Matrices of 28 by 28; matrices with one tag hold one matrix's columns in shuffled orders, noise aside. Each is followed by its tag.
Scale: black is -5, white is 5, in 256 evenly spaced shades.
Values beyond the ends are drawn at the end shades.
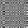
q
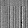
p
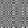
q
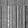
p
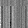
p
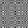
q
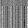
p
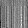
p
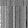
p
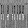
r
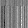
p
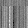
p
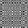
q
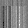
p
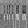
r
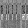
r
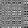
q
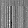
p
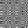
q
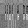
r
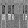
r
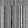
p
